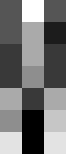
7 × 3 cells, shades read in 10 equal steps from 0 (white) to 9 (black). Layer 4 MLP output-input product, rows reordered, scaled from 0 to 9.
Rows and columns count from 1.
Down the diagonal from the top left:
6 3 7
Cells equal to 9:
2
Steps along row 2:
down up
